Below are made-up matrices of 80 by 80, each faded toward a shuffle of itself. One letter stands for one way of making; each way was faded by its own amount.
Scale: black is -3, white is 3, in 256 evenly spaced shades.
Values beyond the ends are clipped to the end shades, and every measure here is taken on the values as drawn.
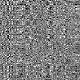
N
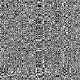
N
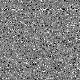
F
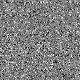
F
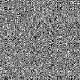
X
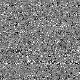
F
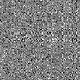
X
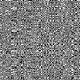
N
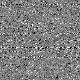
F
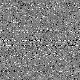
F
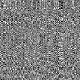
N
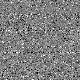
F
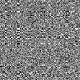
N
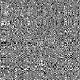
X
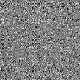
X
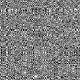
N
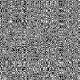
N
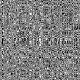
N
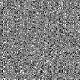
X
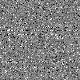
F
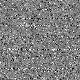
F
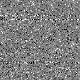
F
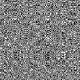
N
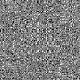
X
